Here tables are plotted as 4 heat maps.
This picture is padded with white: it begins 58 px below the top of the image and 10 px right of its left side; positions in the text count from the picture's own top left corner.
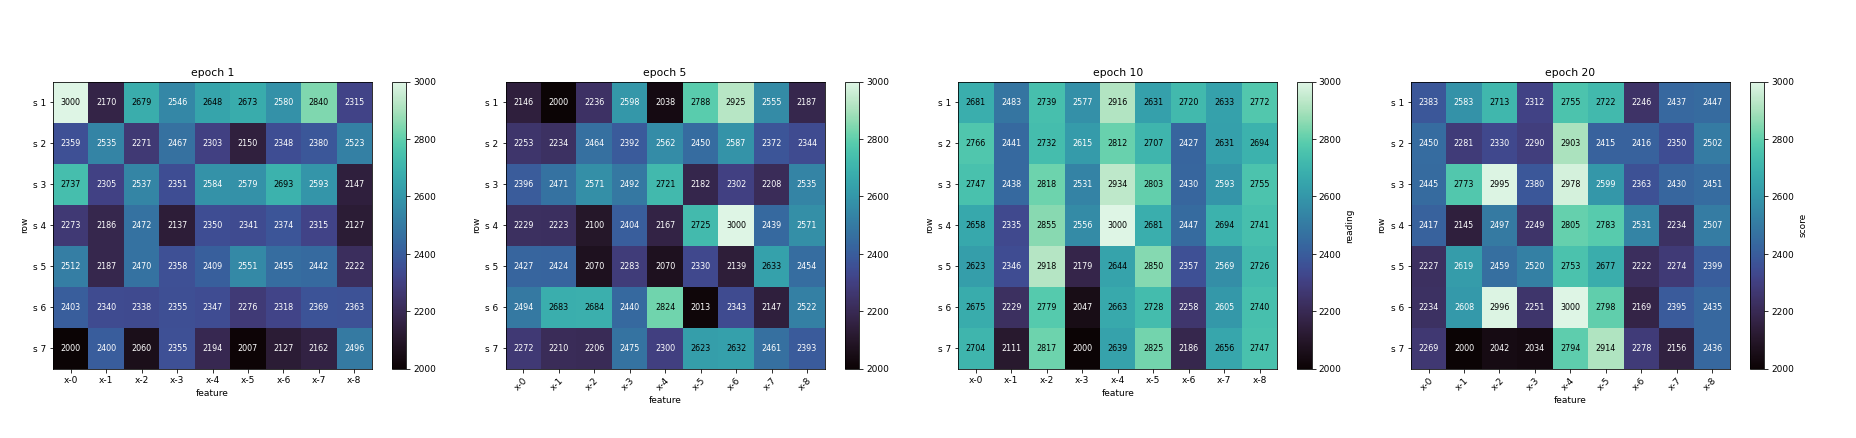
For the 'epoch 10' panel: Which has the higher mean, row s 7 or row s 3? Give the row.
s 3
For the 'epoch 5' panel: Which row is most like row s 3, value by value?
s 6
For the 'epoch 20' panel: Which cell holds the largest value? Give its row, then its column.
s 6, x-4
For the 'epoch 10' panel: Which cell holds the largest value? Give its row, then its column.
s 4, x-4
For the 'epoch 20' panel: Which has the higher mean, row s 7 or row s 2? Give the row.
s 2
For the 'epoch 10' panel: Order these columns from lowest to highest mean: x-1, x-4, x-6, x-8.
x-1, x-6, x-8, x-4
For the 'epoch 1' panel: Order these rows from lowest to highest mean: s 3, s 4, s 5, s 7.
s 7, s 4, s 5, s 3
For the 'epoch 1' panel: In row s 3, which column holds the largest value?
x-0
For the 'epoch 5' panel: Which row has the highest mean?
s 6
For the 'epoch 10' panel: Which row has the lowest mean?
s 7
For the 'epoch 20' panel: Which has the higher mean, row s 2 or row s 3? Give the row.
s 3
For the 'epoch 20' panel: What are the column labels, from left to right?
x-0, x-1, x-2, x-3, x-4, x-5, x-6, x-7, x-8
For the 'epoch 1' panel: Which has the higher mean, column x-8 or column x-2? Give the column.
x-2
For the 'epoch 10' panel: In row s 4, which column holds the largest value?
x-4
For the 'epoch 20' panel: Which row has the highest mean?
s 3
